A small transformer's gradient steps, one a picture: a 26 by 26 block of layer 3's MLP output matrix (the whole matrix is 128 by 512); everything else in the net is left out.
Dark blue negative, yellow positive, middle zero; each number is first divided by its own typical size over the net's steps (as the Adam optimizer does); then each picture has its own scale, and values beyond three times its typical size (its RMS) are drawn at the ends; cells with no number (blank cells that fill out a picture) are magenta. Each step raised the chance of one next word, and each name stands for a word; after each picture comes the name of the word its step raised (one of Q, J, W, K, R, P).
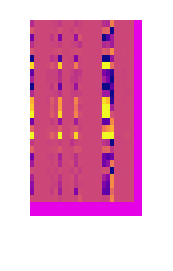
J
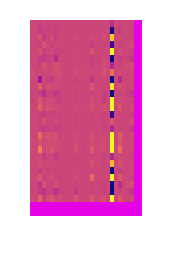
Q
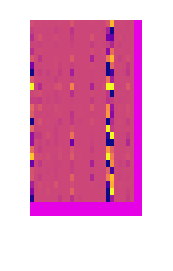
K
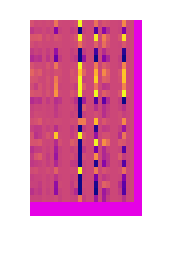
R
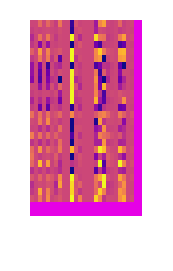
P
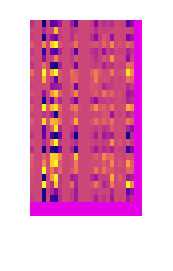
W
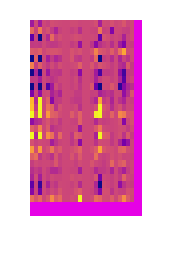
J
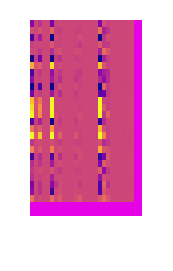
J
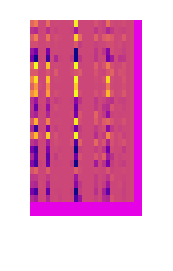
R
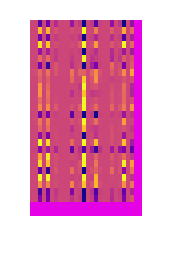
W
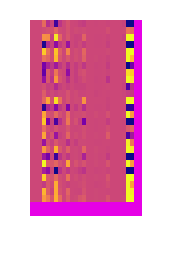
P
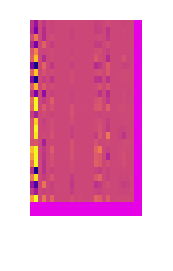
Q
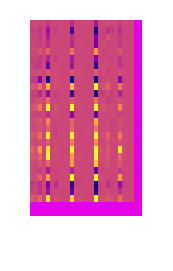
Q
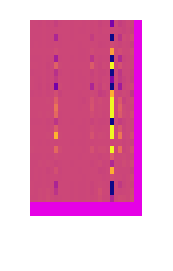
J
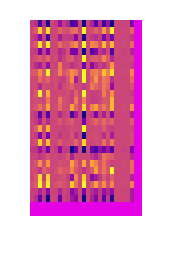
W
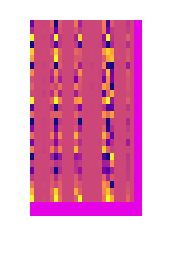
P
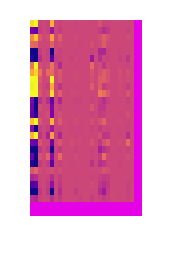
R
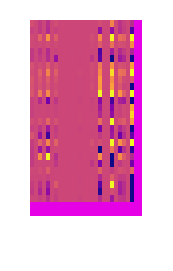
R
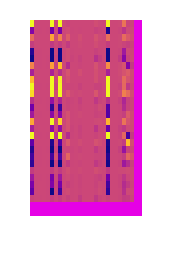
R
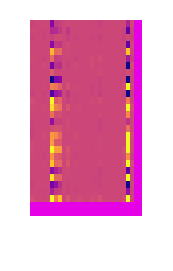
Q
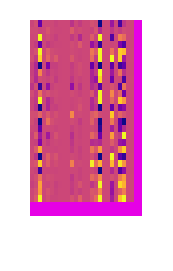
P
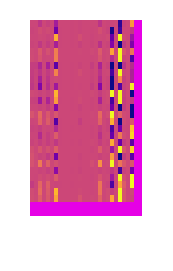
P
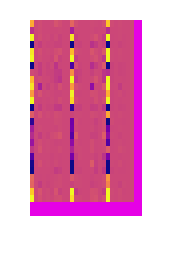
P
